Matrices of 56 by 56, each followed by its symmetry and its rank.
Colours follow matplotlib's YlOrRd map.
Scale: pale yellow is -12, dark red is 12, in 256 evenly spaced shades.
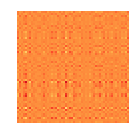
neither, rank two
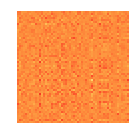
neither, rank five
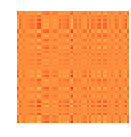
neither, rank one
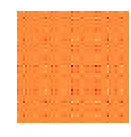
symmetric, rank two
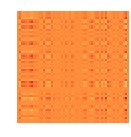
neither, rank one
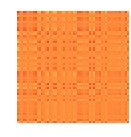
symmetric, rank one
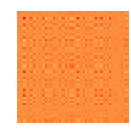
symmetric, rank two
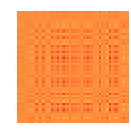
symmetric, rank one
